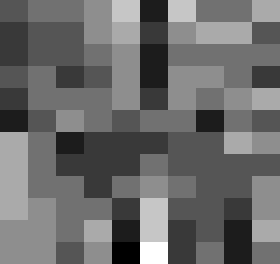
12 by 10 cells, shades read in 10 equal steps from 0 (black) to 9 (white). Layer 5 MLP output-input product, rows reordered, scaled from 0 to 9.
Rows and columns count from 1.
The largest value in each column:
6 5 5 6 7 9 7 6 6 6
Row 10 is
6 5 4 4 2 7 3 3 2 5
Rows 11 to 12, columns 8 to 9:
3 1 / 4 1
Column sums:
47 48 39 46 42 45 47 43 43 52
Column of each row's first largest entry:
5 5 5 5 10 3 1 1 1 6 6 6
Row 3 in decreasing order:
5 4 4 4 4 4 3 3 2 1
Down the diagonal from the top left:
3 3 3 3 5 4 3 3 3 5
